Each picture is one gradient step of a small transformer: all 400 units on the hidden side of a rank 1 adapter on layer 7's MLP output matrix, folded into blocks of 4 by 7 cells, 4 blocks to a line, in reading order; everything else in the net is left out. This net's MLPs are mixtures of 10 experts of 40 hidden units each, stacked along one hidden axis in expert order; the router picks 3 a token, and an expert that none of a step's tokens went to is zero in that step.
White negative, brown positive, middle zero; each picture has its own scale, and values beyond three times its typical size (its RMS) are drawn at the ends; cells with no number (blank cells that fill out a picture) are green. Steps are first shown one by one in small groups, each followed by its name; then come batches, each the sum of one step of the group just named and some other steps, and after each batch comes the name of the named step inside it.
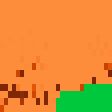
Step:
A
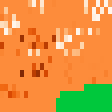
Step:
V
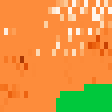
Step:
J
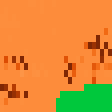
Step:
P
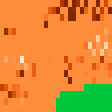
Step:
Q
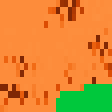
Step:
A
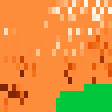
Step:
J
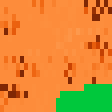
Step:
P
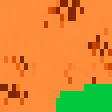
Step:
Q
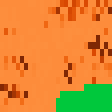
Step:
P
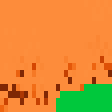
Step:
A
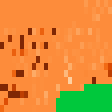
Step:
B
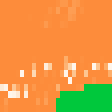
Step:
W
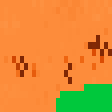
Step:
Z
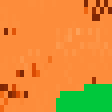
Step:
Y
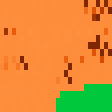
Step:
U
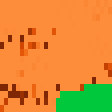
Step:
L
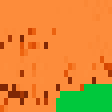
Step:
L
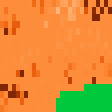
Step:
Y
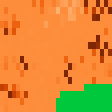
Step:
U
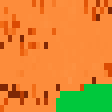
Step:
L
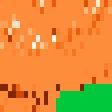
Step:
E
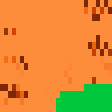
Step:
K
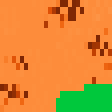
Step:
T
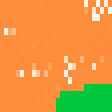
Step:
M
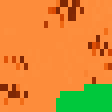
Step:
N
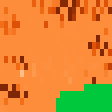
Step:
N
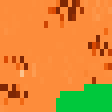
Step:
N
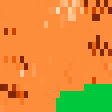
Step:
K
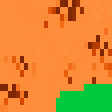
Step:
T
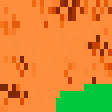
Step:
T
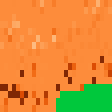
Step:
E
